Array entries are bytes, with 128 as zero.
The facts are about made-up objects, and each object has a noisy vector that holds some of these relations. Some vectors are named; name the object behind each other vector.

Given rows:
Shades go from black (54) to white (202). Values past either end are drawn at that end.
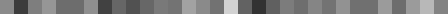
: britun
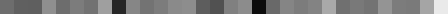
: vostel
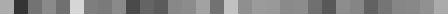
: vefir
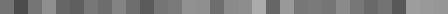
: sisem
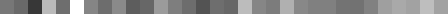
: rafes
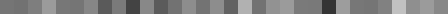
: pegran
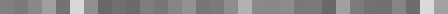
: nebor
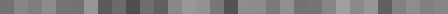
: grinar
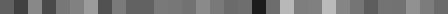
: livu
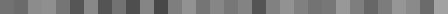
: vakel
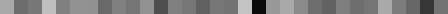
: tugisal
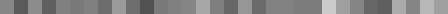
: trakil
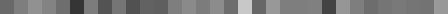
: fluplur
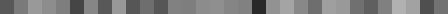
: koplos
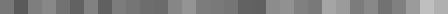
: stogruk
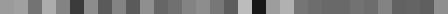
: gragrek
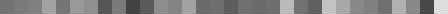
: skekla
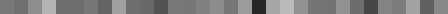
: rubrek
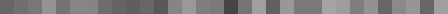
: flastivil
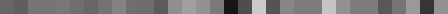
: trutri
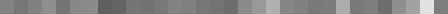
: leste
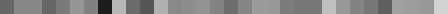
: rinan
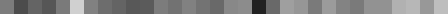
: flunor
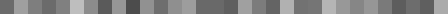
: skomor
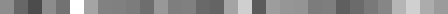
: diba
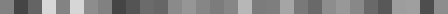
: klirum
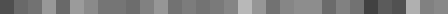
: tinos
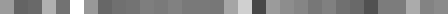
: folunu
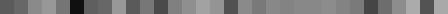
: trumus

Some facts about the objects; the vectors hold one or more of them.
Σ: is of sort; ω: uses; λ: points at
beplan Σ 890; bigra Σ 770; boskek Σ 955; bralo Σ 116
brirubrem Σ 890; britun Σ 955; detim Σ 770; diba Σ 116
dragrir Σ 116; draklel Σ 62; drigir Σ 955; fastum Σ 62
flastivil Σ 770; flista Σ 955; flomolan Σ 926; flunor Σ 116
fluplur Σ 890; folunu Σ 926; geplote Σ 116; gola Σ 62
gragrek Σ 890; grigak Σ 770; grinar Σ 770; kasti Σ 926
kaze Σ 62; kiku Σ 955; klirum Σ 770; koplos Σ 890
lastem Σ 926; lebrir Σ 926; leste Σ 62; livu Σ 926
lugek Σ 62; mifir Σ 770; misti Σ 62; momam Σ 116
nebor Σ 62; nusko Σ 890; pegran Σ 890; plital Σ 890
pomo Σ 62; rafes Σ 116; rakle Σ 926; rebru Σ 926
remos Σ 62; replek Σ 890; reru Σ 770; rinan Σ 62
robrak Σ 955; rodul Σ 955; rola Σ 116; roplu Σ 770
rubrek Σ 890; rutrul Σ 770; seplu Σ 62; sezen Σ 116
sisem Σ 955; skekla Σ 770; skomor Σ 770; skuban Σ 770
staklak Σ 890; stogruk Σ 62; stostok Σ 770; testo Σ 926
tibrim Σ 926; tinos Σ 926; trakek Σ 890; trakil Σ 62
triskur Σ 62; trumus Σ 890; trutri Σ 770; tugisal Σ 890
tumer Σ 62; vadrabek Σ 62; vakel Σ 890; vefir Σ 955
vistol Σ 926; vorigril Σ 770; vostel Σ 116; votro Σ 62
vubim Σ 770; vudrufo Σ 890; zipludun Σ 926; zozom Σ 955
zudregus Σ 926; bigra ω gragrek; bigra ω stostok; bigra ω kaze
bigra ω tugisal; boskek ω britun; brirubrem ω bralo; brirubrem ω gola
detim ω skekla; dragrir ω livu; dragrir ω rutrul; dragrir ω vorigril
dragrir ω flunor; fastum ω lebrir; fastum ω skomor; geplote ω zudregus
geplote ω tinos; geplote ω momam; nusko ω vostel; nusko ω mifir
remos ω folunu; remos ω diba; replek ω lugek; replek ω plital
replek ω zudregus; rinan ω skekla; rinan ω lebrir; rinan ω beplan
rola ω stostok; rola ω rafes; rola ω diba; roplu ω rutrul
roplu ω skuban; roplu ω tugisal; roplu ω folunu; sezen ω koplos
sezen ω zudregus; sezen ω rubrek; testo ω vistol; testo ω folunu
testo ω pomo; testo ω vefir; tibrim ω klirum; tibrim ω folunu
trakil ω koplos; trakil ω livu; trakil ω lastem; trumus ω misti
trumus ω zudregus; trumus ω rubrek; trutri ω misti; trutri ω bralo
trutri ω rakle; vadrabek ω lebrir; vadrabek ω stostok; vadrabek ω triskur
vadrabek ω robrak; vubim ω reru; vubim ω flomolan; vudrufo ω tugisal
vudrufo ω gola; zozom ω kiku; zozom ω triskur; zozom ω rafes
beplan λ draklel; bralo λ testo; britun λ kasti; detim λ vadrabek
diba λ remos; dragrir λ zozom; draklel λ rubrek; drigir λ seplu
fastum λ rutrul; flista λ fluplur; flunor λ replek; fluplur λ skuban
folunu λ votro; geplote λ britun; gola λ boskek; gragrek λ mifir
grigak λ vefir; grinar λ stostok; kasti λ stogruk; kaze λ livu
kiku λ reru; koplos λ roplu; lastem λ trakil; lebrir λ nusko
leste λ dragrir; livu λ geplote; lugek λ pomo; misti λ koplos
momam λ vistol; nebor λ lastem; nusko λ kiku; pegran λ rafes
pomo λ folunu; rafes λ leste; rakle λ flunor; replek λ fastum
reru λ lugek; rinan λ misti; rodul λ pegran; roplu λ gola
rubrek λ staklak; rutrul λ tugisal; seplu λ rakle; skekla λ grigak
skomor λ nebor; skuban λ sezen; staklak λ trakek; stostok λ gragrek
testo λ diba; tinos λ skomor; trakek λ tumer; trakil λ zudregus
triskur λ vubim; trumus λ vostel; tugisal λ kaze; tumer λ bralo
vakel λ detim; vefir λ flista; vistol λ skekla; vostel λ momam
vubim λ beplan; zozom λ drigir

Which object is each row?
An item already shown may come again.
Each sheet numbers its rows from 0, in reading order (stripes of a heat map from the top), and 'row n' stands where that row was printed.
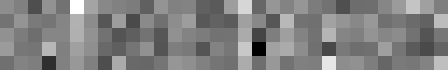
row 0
diba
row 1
skomor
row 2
rutrul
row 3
tugisal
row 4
fastum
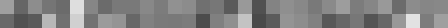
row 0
gola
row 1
momam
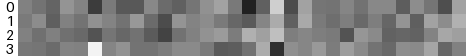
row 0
bigra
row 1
robrak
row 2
flista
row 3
bralo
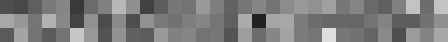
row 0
sezen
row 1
gragrek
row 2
lebrir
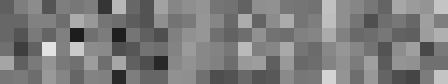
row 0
rinan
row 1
lastem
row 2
nusko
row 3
klirum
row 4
reru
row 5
mifir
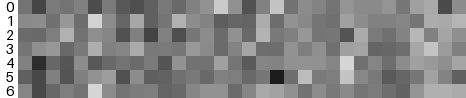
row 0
roplu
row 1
triskur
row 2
pegran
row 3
misti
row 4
dragrir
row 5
livu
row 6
remos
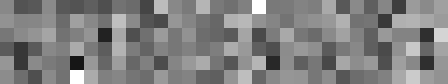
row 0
zozom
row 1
lugek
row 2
beplan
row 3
geplote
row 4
vubim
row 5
diba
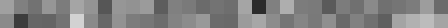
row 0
kaze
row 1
remos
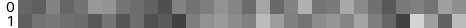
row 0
lastem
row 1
replek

